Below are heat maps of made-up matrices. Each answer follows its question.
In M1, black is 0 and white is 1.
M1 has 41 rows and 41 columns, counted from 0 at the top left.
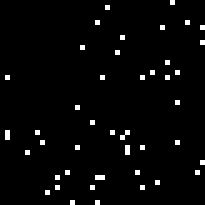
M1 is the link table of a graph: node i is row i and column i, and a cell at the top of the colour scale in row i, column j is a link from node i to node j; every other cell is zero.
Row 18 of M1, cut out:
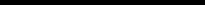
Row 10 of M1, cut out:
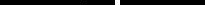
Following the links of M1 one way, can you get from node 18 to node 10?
no
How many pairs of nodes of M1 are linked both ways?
1
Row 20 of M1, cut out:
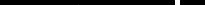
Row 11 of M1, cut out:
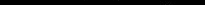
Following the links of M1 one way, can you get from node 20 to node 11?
yes
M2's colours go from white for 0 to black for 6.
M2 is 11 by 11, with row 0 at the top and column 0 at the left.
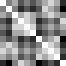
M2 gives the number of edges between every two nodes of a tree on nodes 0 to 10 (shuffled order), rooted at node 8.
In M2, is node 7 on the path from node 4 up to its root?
no
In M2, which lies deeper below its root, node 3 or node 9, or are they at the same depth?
node 3
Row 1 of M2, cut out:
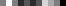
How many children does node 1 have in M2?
0
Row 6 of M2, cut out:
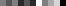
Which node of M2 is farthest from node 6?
10
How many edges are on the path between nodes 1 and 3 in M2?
5
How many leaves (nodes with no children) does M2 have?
5
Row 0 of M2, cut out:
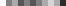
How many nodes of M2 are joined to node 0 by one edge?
1
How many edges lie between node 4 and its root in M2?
2
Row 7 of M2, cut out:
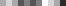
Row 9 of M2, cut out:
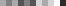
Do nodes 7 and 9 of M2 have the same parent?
yes
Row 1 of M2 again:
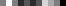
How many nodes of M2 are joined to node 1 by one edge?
1
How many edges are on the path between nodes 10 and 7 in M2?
5
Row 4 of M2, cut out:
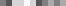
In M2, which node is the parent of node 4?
2
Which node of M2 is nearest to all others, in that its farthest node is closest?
2
